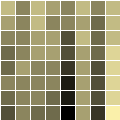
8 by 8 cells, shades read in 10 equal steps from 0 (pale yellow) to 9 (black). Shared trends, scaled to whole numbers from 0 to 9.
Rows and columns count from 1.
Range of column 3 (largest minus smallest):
3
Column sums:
34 31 27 31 52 22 44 10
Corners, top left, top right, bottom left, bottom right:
2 2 6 0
